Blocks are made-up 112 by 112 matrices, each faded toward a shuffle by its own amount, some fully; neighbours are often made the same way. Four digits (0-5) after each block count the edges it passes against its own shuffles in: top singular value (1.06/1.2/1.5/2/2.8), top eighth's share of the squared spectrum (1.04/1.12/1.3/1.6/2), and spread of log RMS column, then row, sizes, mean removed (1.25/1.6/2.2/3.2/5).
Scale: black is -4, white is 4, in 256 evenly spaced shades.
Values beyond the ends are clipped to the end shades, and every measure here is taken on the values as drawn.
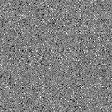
4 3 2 2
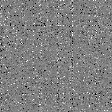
2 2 2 2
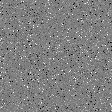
1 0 0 0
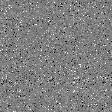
1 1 1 1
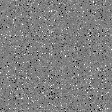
2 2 2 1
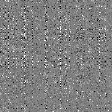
2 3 3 3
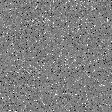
2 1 0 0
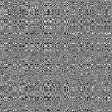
5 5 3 4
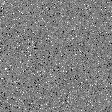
1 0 0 0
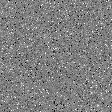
0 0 0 0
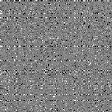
5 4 2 3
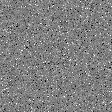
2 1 0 0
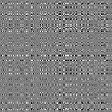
5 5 4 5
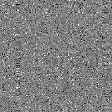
4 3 2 2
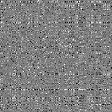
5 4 2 3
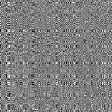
5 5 4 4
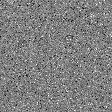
0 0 0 0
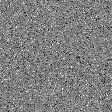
0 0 0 0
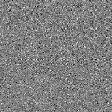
4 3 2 2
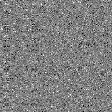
4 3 1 1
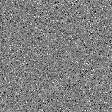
3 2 0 0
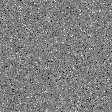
0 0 0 0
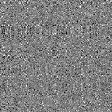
4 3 2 2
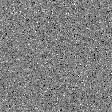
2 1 0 0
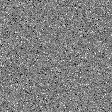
2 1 0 0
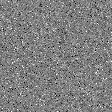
0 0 0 0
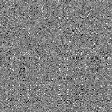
4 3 2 2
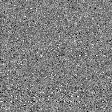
1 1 0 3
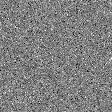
0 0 0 0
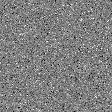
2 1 0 0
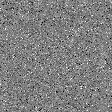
2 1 0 0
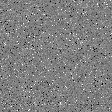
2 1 0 0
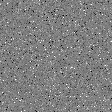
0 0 0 0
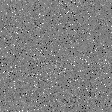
2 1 0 0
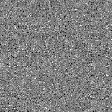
4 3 2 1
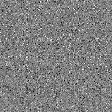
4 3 1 1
